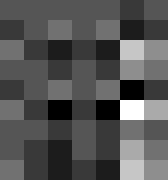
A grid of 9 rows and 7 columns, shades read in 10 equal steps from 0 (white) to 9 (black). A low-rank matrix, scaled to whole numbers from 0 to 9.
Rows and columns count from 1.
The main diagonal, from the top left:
6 6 8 6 5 0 6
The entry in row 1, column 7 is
6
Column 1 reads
6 7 5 6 7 5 6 6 5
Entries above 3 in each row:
7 7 6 7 7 5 7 6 6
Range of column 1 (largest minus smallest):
2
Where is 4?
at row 3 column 7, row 4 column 6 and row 9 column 7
